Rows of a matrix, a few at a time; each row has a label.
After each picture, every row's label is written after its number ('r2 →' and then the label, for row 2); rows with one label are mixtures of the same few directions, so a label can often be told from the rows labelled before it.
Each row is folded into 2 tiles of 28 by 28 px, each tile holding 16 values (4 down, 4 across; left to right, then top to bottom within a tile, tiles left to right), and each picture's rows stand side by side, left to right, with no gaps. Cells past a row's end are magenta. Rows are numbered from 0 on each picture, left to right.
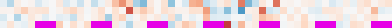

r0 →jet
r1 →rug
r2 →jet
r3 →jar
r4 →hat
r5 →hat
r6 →jar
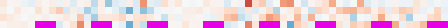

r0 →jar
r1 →hat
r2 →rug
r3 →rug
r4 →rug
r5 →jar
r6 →rug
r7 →rug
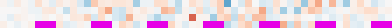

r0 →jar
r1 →jar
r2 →rug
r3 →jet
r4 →jar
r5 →hat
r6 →jet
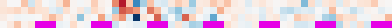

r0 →rug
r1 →jet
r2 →jet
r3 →rug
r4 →jar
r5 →rug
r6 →rug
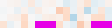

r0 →hat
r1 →rug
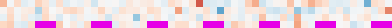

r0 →jar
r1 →rug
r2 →jet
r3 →jar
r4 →jar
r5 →jet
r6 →jar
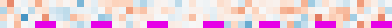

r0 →jet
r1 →rug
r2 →jet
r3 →jet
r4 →hat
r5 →hat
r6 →rug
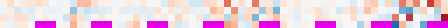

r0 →jet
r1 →jet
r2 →hat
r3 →jar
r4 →jar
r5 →hat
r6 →hat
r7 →rug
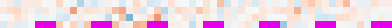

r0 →hat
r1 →rug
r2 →rug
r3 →hat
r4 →jar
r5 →hat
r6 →jet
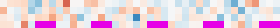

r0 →hat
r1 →jet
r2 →jet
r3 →rug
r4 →jet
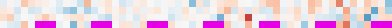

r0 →rug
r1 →rug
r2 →jet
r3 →rug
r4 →jet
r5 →hat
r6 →jar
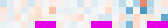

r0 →jar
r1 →rug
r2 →rug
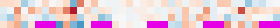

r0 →rug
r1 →hat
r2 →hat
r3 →jar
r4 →rug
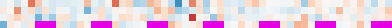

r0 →hat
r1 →rug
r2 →jar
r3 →jet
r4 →jet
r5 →hat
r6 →hat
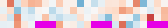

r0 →jet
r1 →rug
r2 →hat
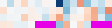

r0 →jet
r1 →jar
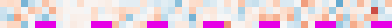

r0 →rug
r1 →jar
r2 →rug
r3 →jet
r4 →hat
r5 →rug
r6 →jar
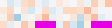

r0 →rug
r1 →hat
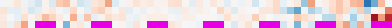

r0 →hat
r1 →jar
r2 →rug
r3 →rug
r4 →jar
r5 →rug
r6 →hat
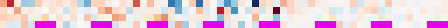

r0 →jet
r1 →jar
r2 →rug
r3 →jar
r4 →jar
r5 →jar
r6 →hat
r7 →rug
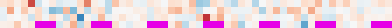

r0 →jar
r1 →jet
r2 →jar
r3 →hat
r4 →jar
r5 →hat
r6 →jet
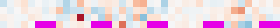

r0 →jar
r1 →jet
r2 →jar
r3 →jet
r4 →hat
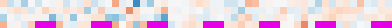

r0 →rug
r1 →rug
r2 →rug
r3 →hat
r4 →jet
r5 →hat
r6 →hat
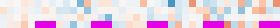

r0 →hat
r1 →rug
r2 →hat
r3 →jar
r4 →hat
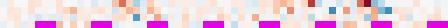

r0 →hat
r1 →rug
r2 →jet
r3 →rug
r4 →jar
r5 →jar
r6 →jar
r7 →rug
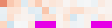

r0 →jar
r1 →jet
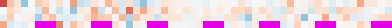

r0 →jar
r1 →hat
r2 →jet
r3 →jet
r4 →jet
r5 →jet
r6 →rug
